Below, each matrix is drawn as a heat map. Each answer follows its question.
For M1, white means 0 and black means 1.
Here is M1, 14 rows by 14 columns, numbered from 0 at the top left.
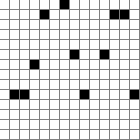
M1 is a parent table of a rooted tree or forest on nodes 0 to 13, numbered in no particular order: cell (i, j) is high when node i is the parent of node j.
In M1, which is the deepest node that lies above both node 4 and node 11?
1
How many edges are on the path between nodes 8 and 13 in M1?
2
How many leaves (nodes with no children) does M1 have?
9
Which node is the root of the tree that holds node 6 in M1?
0
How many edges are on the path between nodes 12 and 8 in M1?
3
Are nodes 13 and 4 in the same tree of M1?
yes
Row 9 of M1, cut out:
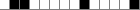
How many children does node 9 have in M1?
4
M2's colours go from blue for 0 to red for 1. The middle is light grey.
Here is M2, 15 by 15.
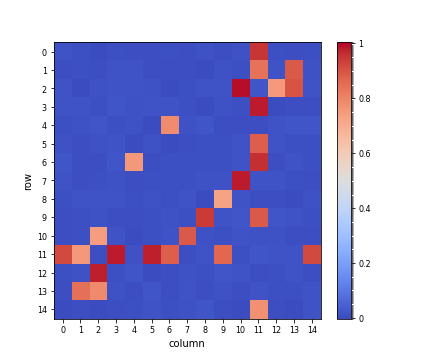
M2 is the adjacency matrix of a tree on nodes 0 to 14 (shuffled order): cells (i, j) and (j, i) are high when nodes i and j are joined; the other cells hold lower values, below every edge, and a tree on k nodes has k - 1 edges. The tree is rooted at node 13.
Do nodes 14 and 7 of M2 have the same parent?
no
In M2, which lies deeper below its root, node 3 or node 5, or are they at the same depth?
the same depth
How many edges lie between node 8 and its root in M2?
4
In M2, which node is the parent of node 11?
1
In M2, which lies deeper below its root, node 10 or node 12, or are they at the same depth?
the same depth
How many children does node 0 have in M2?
0
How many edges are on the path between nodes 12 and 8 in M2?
6
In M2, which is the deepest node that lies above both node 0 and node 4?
11
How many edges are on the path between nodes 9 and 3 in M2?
2
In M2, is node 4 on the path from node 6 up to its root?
no
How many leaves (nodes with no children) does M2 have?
8
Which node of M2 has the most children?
11
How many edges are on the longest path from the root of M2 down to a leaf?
4
